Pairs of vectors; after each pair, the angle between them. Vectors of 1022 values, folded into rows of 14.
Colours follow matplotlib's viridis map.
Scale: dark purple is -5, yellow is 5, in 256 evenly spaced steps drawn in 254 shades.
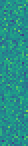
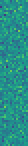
partly aligned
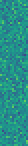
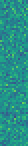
partly aligned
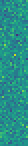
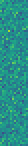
partly opposed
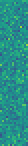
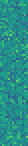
partly aligned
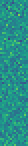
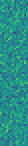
partly opposed
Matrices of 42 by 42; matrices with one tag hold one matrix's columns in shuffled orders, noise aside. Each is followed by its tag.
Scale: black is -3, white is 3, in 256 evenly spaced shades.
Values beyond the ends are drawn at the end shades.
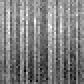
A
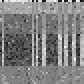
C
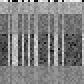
C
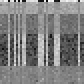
C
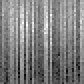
A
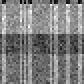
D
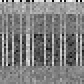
C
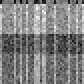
D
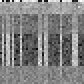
C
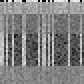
C
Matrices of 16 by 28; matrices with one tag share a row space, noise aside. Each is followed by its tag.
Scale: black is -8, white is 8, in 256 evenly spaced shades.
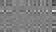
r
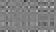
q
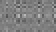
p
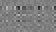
p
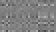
q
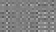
q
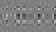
p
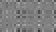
p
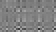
p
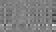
r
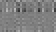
p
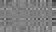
r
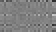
r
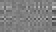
r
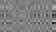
r
